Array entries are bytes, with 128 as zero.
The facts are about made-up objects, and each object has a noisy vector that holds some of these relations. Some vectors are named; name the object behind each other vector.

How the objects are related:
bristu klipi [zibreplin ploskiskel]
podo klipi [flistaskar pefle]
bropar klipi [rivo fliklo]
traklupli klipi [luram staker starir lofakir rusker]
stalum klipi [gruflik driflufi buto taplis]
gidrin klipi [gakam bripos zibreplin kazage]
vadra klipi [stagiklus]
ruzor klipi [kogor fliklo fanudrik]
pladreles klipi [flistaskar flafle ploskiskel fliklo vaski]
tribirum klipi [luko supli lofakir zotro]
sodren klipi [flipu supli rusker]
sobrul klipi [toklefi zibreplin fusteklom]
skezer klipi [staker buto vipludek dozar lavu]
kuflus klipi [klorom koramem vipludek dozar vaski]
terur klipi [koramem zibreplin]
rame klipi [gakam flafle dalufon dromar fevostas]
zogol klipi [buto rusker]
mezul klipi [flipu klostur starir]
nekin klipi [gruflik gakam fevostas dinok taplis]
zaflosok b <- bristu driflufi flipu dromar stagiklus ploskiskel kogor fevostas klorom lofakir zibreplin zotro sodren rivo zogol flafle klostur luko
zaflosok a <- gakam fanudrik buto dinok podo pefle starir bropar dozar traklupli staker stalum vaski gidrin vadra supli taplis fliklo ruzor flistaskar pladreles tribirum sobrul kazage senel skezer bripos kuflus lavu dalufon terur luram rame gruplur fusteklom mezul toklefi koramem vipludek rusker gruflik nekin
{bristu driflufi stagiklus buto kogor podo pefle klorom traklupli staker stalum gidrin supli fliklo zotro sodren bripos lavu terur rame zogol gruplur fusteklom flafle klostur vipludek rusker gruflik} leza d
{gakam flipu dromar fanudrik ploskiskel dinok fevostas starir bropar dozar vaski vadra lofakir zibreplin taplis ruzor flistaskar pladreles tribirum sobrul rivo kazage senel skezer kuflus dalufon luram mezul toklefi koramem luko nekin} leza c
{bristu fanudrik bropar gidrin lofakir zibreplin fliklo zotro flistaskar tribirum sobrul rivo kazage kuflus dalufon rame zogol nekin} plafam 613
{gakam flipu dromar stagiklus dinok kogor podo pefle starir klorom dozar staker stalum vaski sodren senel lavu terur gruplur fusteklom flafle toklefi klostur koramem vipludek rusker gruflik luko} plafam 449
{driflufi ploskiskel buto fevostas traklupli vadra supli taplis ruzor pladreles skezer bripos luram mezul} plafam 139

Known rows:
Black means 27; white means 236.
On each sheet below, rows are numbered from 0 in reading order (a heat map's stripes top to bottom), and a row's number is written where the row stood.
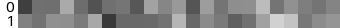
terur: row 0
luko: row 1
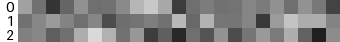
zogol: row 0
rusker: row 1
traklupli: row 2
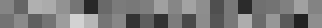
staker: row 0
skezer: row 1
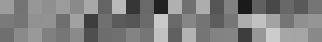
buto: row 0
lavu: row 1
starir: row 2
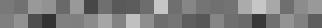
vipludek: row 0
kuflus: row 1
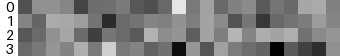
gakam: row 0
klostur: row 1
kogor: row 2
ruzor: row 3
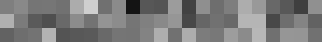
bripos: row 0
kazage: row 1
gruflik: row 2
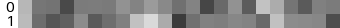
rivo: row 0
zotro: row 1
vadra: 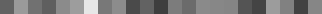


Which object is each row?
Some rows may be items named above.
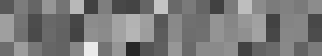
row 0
stalum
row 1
dalufon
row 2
dalufon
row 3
fevostas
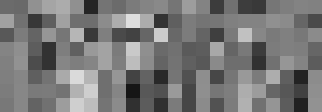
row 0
sodren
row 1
tribirum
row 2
stalum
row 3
bropar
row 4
kuflus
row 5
traklupli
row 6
bripos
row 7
skezer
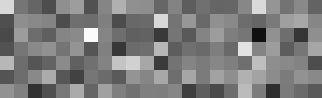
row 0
lofakir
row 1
dromar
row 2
pladreles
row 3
podo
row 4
zotro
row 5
flafle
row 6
nekin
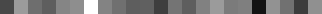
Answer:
pladreles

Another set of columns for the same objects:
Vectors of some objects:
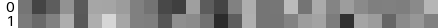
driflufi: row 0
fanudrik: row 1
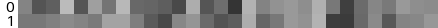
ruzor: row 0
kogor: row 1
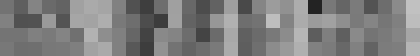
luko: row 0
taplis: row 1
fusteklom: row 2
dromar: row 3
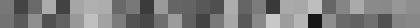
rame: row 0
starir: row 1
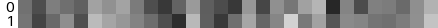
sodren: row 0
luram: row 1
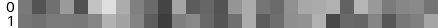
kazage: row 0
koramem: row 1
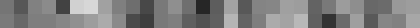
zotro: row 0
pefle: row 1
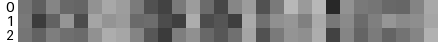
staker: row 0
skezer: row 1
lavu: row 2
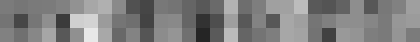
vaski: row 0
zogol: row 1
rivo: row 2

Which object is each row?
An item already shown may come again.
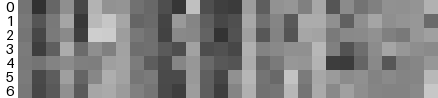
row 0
traklupli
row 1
kuflus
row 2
zogol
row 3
pladreles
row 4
kogor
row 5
fevostas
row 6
driflufi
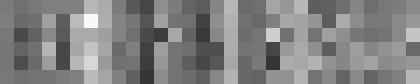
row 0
flafle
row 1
zibreplin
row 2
buto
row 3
bristu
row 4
nekin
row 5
gakam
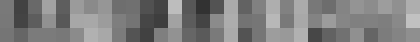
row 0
vadra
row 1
driflufi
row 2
klorom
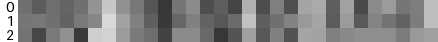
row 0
stalum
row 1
gruflik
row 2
zogol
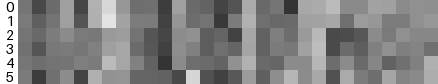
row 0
nekin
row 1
dalufon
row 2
podo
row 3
terur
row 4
gakam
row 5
mezul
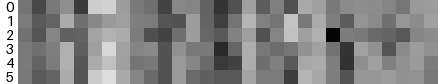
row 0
zogol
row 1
ploskiskel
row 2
flipu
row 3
fliklo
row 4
bropar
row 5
sobrul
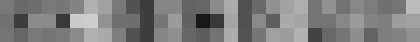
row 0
dinok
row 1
tribirum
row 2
klorom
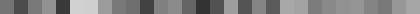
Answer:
zogol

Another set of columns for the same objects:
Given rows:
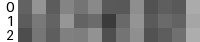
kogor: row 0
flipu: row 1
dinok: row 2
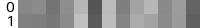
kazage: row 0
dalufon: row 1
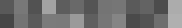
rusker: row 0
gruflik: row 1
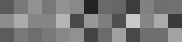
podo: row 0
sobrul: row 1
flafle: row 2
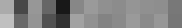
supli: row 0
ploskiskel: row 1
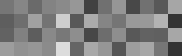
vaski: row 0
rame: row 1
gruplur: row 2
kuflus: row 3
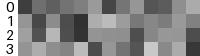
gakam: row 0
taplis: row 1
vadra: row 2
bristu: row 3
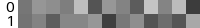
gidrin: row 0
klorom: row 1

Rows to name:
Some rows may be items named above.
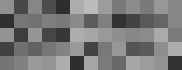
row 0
taplis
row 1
stalum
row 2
fevostas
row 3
gakam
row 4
tribirum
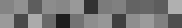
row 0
koramem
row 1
traklupli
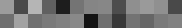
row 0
mezul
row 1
terur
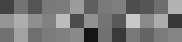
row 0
gruflik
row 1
bristu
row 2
terur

